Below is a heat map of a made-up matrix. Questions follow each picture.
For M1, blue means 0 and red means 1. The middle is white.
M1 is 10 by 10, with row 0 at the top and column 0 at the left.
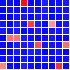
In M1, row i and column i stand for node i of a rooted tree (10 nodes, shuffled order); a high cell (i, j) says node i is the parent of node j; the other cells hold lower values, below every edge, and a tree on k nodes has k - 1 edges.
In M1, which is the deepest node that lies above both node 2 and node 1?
5
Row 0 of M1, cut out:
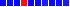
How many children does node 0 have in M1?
1
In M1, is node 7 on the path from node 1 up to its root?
no
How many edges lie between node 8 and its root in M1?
2
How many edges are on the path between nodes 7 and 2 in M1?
6
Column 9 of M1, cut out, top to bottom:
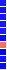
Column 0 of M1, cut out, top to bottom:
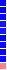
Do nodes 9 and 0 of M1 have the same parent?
no
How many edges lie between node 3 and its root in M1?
3
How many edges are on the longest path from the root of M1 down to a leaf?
4
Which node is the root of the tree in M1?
6
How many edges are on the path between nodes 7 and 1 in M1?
6
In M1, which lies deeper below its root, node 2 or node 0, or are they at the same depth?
the same depth
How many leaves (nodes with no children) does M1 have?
5
